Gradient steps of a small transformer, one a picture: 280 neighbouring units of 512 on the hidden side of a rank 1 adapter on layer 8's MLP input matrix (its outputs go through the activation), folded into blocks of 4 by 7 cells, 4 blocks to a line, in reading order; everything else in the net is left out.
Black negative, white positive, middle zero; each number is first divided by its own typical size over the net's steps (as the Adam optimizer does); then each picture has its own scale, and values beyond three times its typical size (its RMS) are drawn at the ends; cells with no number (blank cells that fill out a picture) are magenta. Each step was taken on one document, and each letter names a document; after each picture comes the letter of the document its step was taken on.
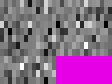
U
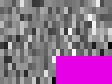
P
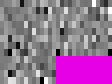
U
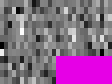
P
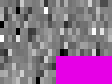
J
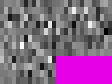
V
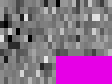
J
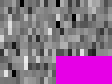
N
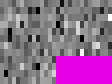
N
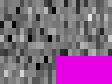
J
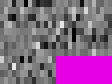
V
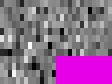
U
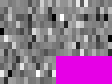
U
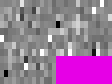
N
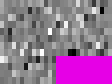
N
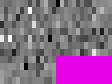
J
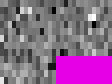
J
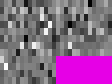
V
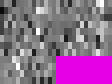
P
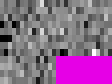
J
